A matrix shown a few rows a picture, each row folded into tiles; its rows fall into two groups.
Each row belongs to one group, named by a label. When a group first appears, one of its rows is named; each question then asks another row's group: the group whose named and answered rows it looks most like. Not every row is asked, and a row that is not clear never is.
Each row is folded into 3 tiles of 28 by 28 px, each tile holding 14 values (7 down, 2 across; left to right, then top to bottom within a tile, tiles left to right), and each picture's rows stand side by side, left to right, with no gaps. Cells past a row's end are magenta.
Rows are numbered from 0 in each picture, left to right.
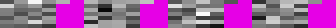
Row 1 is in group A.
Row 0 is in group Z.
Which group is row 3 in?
Z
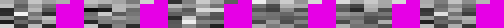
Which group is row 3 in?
A
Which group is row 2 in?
Z
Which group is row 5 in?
A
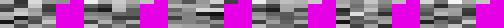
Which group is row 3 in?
A
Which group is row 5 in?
A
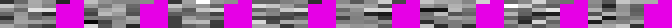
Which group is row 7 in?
A
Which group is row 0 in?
Z
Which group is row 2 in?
Z
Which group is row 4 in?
Z
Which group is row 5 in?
A
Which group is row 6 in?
Z
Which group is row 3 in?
Z
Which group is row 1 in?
A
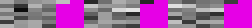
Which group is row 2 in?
Z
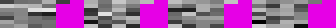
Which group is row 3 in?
A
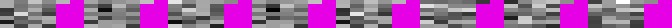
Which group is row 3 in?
A
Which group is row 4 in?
A
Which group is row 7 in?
Z
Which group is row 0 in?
A
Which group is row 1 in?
A
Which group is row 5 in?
Z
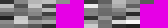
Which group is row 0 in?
Z
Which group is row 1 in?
Z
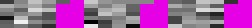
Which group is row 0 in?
Z
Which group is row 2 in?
Z
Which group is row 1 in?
A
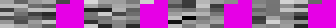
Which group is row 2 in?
A
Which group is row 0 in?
Z
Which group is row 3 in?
Z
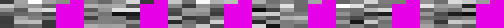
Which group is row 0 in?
Z
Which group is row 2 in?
A
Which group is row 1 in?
Z
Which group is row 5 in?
Z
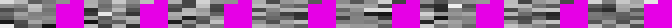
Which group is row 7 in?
A
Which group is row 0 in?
A
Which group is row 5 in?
A
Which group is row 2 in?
A
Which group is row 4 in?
Z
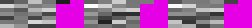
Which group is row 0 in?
Z
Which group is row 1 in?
Z
